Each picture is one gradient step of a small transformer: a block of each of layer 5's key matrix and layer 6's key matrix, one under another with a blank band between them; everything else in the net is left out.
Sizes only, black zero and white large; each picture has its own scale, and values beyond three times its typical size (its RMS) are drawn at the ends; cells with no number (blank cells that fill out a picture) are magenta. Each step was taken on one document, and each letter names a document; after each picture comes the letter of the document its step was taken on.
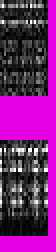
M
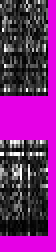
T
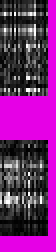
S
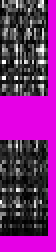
M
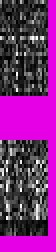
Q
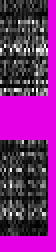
T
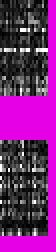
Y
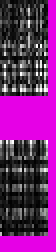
T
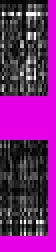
S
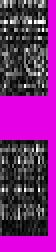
M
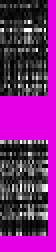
Y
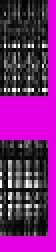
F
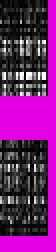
Q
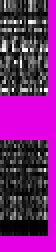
T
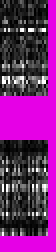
Y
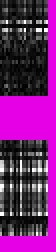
Y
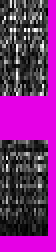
Q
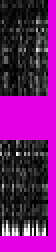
Y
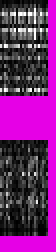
S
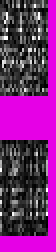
M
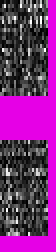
Q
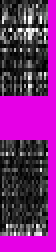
Y
